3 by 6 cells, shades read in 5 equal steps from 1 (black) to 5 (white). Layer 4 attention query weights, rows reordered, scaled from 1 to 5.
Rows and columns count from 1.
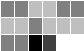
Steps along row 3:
same down up up same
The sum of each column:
10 10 8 10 12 12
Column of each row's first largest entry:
3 1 5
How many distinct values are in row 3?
4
